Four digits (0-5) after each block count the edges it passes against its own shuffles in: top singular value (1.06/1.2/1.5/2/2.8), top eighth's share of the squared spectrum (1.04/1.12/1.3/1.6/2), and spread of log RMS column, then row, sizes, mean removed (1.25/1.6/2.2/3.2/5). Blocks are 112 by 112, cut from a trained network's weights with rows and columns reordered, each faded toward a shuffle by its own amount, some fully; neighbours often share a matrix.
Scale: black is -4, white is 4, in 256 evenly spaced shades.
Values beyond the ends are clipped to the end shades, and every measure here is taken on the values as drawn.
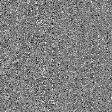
2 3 3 1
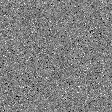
0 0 0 0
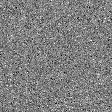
0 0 0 0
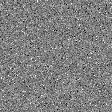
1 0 0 0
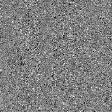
3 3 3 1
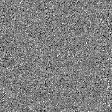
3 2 2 0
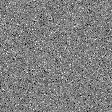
0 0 0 0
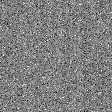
1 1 0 0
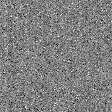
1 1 0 0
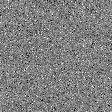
0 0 0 0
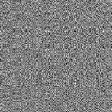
4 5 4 2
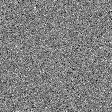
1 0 0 0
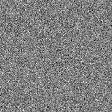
2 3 1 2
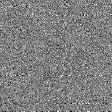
2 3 0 3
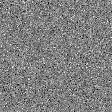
1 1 0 1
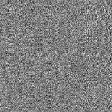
4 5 3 2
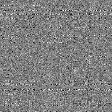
3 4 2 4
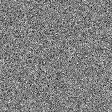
1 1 0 0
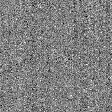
2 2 1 1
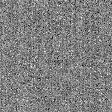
2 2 0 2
